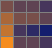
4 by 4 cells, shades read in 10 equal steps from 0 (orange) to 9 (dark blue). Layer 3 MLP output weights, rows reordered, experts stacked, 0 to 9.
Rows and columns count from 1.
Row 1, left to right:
5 6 6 7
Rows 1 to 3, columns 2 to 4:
6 6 7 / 5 5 6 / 7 8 9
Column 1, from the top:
5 3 2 0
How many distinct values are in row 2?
3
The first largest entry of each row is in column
4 4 4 4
